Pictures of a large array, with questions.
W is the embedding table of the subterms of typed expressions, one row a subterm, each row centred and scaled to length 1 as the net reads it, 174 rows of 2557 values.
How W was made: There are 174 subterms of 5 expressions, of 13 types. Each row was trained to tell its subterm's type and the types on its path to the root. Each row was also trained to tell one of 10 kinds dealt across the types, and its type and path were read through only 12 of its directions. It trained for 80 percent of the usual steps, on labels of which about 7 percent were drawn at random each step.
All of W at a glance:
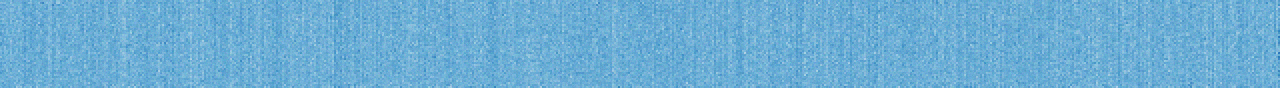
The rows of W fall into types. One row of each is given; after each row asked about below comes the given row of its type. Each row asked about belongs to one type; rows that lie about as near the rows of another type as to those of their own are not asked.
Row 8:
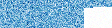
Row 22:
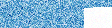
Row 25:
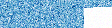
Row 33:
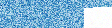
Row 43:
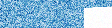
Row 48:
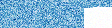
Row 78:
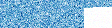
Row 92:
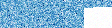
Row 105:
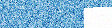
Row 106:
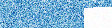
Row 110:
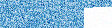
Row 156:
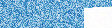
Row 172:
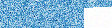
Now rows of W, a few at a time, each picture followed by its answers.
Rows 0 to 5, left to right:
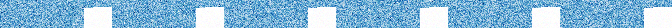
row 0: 8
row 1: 25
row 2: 92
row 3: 33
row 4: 22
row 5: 105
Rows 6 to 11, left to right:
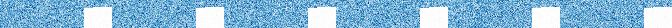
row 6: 43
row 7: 48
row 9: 172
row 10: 25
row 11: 172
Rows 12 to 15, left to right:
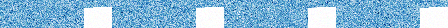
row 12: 48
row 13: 22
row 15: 78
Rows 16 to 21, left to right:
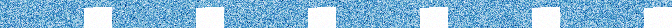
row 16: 25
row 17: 172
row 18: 33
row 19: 8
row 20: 33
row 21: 92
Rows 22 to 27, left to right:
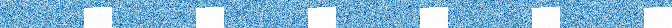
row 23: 78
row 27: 110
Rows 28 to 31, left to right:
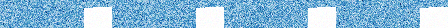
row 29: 105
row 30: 25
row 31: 110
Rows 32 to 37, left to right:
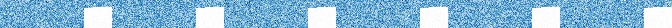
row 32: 22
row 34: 156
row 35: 43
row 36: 105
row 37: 25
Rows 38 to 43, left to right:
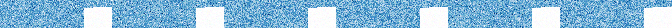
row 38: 92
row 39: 43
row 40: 106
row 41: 92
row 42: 48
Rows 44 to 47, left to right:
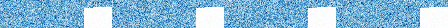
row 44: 156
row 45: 43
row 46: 25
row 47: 22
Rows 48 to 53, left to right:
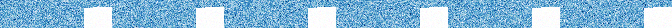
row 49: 106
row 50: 106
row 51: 156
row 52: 33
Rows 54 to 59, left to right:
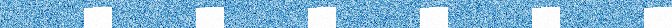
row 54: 22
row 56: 48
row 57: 33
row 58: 78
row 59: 172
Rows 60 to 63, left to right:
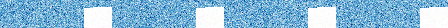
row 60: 48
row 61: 43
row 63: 8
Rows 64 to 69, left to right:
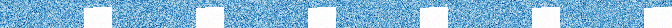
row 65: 8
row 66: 105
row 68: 8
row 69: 156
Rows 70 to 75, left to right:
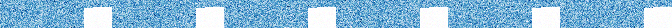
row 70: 105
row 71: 33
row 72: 105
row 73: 156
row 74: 78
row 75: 22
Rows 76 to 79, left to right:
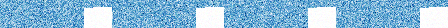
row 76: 92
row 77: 92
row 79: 110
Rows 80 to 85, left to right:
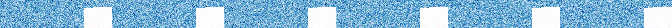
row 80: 8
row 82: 92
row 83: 105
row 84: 156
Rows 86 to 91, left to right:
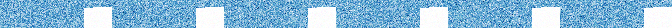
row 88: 25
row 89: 92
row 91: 33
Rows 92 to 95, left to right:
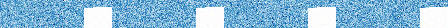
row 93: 43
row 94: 110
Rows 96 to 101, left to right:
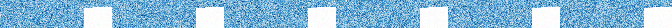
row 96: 110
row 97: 92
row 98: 25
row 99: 156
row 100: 22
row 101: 22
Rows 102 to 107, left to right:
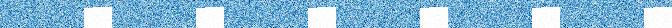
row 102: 110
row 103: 106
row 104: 106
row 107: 33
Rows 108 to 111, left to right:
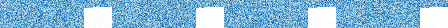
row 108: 8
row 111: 92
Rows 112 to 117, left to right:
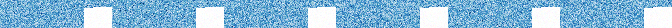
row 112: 25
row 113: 105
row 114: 106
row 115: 78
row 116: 105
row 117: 156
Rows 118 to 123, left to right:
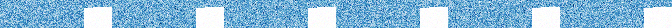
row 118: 172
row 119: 78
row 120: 48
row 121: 33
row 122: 22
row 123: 25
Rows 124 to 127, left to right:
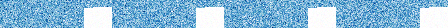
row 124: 172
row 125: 110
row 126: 8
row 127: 8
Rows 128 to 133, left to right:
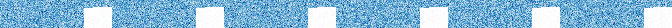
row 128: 25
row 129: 43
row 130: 92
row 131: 78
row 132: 22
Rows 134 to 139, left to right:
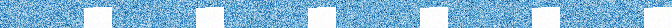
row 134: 25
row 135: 156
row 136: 8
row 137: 22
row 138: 33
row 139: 110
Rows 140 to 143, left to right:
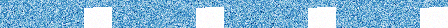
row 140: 172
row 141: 106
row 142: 78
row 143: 156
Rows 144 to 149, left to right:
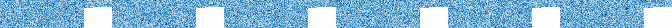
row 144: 33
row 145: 92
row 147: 156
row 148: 105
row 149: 78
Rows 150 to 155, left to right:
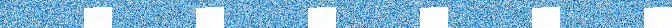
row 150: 8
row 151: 78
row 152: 8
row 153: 43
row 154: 106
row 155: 22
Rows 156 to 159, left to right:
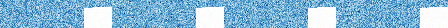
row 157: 43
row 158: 172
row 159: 25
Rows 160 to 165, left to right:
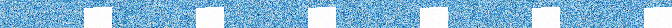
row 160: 43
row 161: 43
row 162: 110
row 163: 78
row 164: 105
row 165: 8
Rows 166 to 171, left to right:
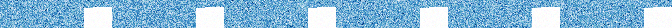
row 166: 110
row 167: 105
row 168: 156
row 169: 48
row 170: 25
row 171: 22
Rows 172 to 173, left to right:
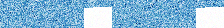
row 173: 48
